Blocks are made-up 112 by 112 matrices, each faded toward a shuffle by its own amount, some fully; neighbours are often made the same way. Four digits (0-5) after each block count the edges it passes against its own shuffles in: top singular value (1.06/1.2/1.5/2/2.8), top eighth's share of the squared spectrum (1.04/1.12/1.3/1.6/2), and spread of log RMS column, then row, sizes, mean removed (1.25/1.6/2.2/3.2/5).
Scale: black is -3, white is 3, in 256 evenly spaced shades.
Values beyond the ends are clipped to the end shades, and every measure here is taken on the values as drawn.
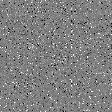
3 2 1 1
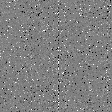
3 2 1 0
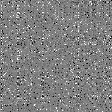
4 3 2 2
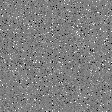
3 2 0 0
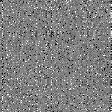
4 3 2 1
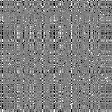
5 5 4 3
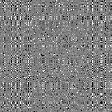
5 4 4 3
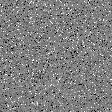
2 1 0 0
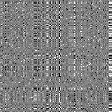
5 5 4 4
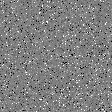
0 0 0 0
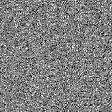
4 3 1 1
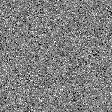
2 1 0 0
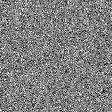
3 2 0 0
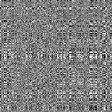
5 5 4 4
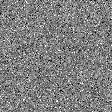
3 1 0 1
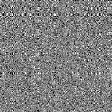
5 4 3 3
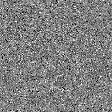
3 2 1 1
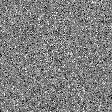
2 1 0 0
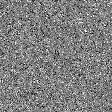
1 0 0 0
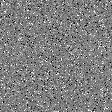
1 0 0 0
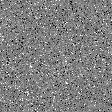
1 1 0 0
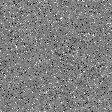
0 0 0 0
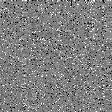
4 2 1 1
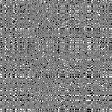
5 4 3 4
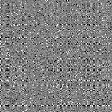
5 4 3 3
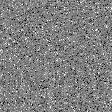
2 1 0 0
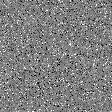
0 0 0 0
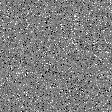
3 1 0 0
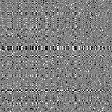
5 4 3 4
